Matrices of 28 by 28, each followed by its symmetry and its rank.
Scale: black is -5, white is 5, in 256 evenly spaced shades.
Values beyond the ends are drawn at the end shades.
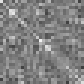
symmetric, rank five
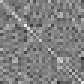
symmetric, rank five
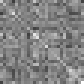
symmetric, rank five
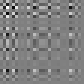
symmetric, rank one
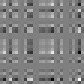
symmetric, rank one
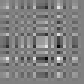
symmetric, rank one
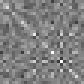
symmetric, rank five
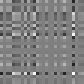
symmetric, rank one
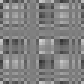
symmetric, rank one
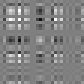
symmetric, rank one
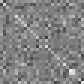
symmetric, rank five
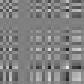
symmetric, rank one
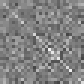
symmetric, rank five
